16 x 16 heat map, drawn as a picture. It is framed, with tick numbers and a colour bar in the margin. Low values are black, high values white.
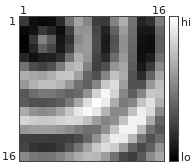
Average level on the scale: 50%. Ninth with the highest average: centre. Odd rows or columns: none. Ninth with the lowest average: top left. Rings: centred on the top left. Mirror symmetry: none.
